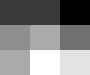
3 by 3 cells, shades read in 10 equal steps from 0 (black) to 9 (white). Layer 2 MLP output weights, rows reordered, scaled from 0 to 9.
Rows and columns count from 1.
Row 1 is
2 2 0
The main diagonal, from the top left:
2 6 8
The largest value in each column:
6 9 8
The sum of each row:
4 15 23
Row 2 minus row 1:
3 4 4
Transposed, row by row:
2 5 6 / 2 6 9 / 0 4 8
